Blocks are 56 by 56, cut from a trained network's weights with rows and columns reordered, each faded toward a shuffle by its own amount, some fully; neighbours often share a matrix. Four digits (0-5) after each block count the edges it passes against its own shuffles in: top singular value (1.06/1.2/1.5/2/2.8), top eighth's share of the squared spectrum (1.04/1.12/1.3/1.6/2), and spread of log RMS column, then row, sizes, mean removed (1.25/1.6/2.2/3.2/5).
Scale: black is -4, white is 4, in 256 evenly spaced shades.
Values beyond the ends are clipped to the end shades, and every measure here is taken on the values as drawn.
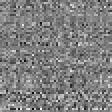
4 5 1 3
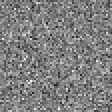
0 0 0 0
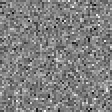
1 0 0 0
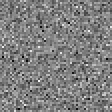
2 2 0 0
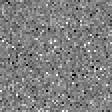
0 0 0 0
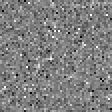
0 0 0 0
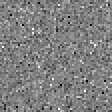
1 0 0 0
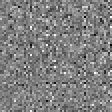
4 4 2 2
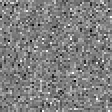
0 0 0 0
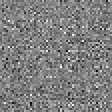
3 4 2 2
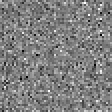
2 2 1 1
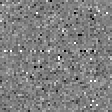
2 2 0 0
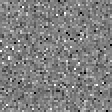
1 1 0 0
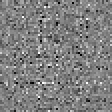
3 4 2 1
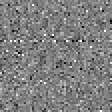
2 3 1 1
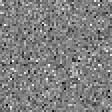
1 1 0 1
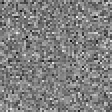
3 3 1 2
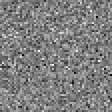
1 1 0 0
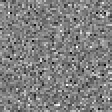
1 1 0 0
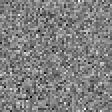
2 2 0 0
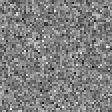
1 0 0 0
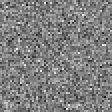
1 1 0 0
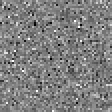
0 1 0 0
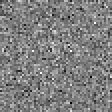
1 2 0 1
